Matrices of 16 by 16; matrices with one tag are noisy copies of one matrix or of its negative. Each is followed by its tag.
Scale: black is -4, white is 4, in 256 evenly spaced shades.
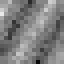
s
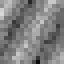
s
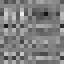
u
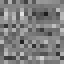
u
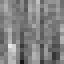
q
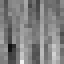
q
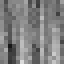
q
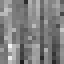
q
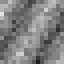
s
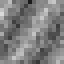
s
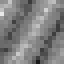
s
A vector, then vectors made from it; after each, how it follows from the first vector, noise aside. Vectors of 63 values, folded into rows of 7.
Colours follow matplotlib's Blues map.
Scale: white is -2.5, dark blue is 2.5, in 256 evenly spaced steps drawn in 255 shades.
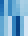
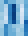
wrapped around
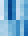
reversed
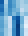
copied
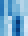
copied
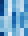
wrapped around
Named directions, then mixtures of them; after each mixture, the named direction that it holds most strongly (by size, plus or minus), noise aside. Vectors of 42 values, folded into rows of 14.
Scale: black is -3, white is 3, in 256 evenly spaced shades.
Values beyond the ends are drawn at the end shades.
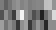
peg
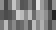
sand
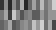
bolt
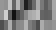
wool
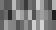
sand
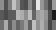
sand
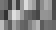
wool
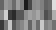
wool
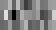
wool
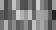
sand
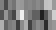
peg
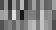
bolt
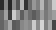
bolt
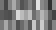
sand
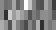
wool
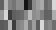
wool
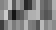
wool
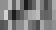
wool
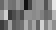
wool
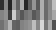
bolt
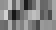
wool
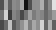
bolt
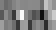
peg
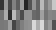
bolt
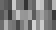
sand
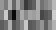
wool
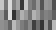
bolt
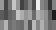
sand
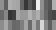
sand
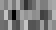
wool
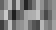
wool
